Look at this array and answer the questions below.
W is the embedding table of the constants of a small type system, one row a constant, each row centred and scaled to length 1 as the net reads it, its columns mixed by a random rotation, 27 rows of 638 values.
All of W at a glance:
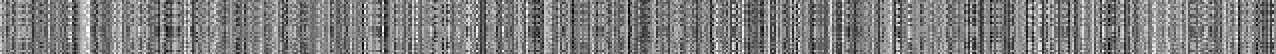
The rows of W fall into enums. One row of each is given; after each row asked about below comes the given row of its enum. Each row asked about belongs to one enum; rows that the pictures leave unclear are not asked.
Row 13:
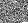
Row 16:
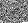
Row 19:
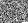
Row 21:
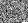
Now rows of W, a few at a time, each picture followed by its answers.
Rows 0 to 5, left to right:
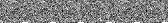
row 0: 16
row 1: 13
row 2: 21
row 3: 19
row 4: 16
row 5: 21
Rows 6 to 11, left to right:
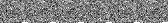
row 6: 21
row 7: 13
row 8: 16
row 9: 19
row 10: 21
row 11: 16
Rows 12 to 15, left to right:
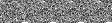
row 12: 19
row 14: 13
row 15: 13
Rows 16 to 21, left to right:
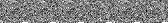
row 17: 13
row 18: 16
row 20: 16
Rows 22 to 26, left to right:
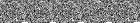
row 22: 19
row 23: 21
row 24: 19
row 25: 13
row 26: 19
